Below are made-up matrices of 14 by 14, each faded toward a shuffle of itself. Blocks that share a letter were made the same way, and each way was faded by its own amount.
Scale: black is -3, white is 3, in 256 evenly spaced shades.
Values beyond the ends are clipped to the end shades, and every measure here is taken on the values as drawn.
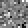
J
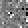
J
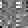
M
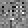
M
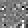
M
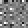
M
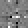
M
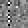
M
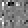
M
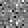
J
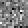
J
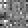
M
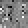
J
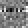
M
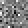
J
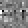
M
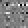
M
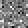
J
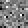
J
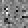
J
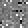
J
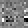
M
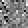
J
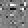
M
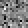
J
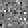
J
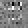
M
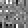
M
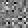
M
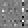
M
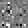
M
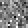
J
